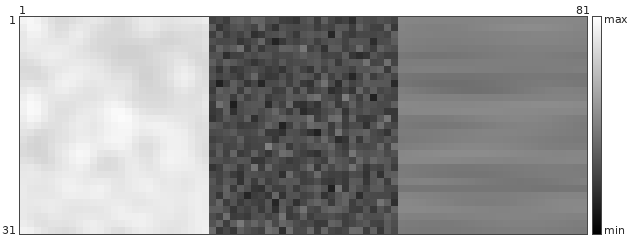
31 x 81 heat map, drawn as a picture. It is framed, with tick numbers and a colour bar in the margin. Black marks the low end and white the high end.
The table splits into one row of 3 panels. Panel 1,1: very high, blotchy, faint in contrast. Panel 1,2: low, fine-grained. Panel 1,3: middling, streaked across, faint in contrast.
